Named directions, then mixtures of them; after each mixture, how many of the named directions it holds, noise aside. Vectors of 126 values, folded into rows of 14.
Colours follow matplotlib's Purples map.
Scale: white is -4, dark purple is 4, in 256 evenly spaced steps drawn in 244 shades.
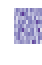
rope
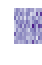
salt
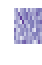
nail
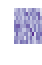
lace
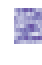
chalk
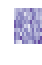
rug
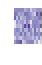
two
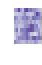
one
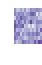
three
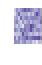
two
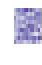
two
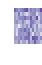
three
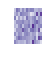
three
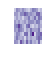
two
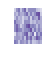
two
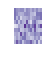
three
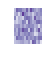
two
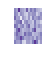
one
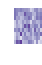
one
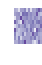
one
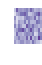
three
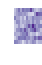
two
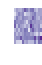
two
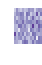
three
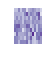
one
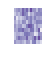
two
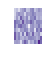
two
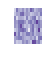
three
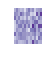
one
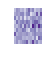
one
